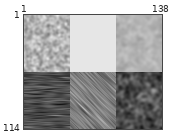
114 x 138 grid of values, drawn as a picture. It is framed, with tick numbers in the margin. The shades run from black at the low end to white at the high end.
It is made of 2 by 3 panels. Panel 1,1: high, blotchy. Panel 1,2: very high, flat. Panel 1,3: high, blotchy, faint in contrast. Panel 2,1: low, streaked across. Panel 2,2: middling, slanting down to the right. Panel 2,3: low, blotchy.
